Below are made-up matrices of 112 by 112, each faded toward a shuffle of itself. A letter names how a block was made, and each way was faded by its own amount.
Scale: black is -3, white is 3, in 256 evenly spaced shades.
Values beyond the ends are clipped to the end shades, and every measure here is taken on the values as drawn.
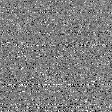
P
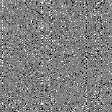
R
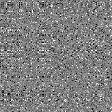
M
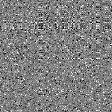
M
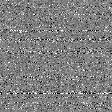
P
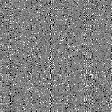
R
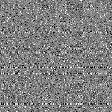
M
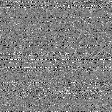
P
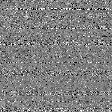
P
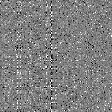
R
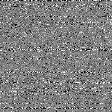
P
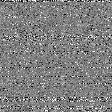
P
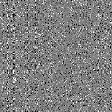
R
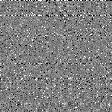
M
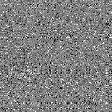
M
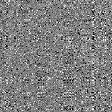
R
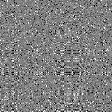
M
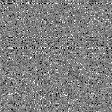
M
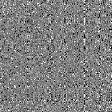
R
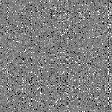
R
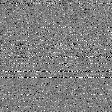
P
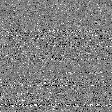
P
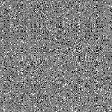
R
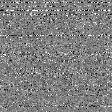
P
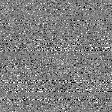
P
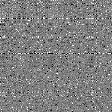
M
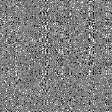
R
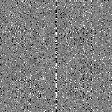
R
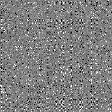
R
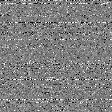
P
